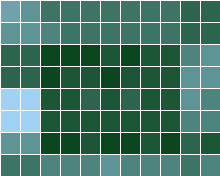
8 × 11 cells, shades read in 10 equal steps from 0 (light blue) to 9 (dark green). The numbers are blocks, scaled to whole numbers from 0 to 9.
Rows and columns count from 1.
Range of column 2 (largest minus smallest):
7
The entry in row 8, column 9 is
5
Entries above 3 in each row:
10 11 11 11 9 9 11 11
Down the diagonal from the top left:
3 4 9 8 7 8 9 5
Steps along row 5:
same up same down up down up same down up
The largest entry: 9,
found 11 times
